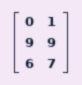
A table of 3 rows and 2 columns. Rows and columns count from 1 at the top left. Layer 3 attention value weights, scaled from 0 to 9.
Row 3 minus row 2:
-3 -2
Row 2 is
9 9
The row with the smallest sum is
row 1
